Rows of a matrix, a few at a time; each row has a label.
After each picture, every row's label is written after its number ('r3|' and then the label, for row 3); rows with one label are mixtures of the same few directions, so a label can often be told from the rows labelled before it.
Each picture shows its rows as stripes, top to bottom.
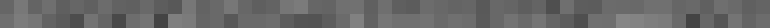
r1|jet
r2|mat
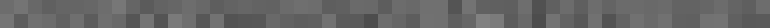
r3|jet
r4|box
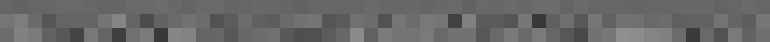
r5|jet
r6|jet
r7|mat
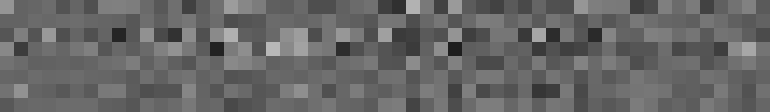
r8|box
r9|box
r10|jet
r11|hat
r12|box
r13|box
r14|jet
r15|box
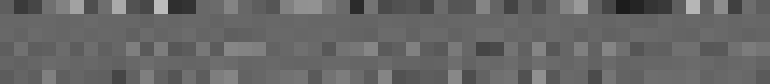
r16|mat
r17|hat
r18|box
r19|box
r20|jet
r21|jet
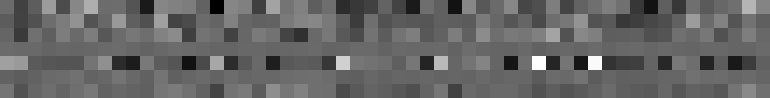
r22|hat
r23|mat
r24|jet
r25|jet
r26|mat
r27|mat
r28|hat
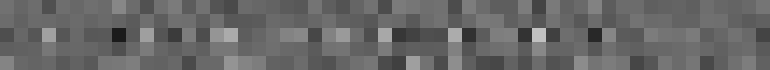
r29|jet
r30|box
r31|jet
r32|jet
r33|box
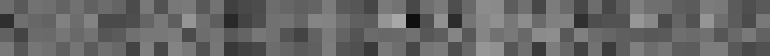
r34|box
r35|box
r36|jet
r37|box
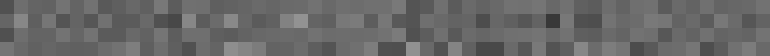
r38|box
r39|jet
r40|box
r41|box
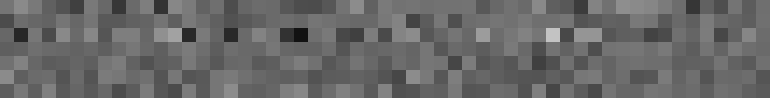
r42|mat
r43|box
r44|jet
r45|mat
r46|jet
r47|box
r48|jet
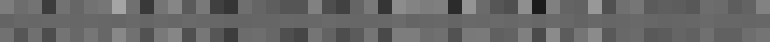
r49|jet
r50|box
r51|jet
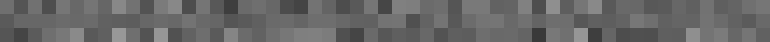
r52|jet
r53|box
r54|mat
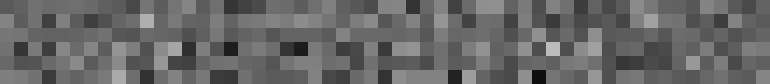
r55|box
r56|hat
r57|mat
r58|jet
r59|mat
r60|jet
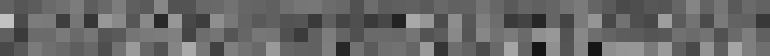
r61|mat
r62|box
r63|jet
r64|mat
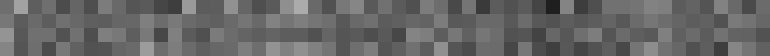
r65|jet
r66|hat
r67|box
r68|hat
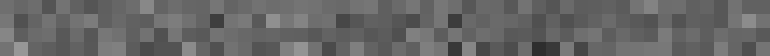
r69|hat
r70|hat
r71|box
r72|jet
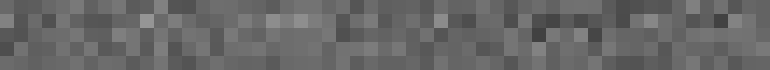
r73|mat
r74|hat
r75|mat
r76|box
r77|mat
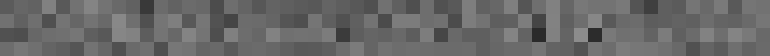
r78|hat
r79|jet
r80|mat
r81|mat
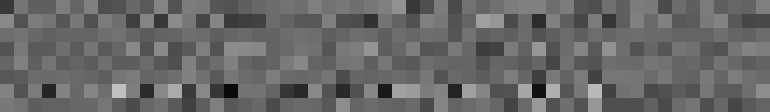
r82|box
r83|box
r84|jet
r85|box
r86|jet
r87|mat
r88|jet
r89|mat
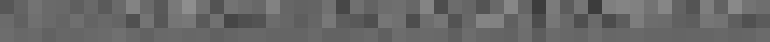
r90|mat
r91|box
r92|jet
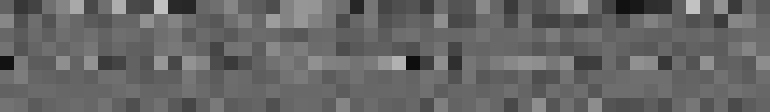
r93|mat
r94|hat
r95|jet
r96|hat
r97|box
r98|jet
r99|mat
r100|mat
